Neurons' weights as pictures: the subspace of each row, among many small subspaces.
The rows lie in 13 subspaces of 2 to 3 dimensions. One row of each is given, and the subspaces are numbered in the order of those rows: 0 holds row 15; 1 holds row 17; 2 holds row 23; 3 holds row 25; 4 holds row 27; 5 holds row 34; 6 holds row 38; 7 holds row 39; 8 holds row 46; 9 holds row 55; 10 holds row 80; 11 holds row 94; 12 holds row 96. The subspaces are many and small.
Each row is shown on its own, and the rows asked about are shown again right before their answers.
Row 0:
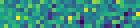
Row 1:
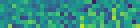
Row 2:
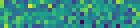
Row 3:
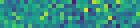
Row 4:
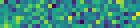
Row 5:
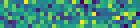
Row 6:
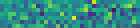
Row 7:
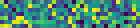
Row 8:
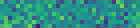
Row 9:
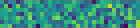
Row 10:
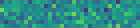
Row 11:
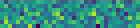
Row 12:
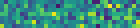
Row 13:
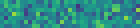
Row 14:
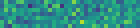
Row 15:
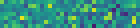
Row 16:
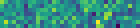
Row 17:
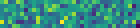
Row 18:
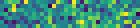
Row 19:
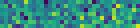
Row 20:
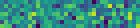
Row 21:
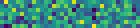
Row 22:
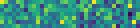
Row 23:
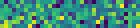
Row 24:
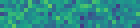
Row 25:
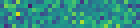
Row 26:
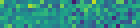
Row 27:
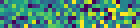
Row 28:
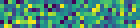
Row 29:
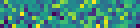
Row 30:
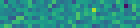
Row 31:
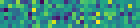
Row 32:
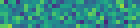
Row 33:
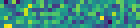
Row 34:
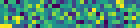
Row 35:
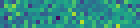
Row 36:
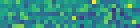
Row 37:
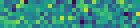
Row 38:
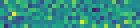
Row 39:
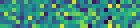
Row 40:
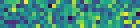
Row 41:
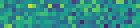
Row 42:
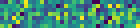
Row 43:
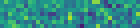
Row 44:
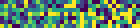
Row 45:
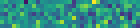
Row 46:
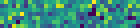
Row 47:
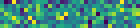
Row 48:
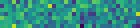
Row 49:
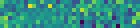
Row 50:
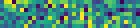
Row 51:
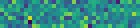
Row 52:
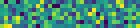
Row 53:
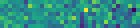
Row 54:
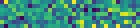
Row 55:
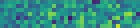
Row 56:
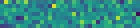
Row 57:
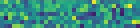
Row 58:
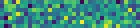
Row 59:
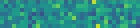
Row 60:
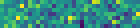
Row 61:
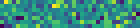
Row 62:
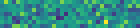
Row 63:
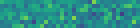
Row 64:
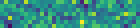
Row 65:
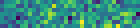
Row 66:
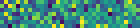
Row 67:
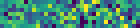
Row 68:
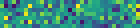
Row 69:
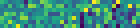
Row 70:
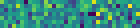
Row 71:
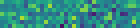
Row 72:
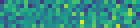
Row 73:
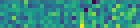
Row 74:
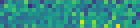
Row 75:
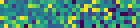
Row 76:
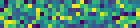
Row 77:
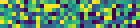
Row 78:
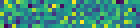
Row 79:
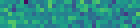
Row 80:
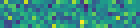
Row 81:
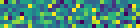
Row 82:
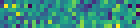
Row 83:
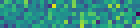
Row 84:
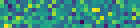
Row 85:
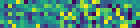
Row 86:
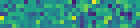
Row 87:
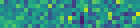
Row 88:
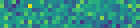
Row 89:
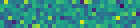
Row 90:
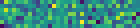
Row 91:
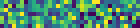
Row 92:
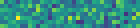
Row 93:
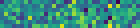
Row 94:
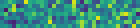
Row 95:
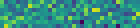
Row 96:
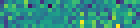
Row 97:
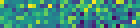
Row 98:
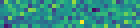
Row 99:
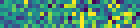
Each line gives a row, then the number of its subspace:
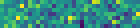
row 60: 9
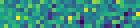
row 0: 9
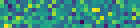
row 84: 6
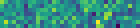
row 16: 3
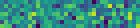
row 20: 2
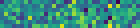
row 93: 7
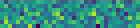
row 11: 11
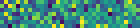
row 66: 10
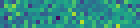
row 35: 3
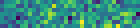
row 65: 9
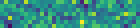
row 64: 10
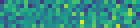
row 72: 12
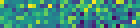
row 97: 1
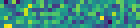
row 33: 3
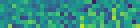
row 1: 4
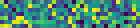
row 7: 4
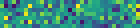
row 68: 3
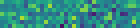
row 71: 0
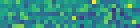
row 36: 0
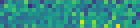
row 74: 12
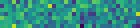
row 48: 8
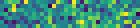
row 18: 11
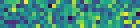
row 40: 11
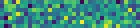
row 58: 3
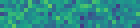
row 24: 8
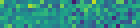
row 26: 1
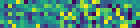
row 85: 10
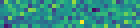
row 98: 6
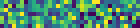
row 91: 11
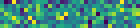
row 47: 7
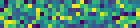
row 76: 10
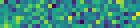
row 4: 5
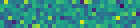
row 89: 10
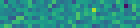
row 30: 4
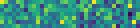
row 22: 1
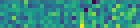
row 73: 6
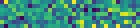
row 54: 4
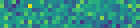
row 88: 3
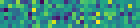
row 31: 8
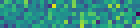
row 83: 8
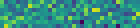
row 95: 6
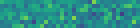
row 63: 0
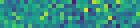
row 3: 7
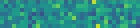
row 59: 2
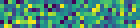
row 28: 1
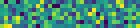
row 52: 5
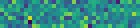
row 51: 7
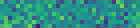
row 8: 2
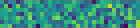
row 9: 10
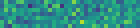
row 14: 1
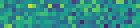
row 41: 1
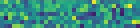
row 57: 0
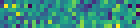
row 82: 3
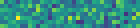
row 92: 9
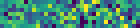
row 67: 10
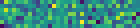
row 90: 8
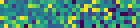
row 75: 4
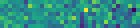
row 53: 6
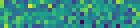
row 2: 12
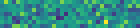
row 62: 7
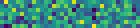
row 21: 4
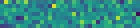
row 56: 8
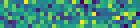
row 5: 10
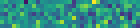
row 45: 2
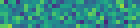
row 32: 5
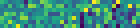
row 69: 6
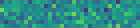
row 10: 7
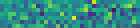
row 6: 0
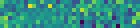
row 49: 12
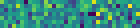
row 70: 8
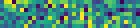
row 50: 7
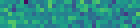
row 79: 11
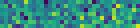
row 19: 6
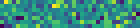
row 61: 8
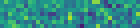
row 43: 9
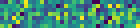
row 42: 7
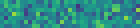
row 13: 3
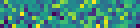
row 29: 11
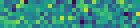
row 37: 2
